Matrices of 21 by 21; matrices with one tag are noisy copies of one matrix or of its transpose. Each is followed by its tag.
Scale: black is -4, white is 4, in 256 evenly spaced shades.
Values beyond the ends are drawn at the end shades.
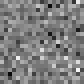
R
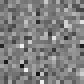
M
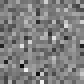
M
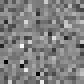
M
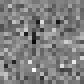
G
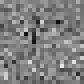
G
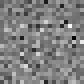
M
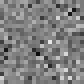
R
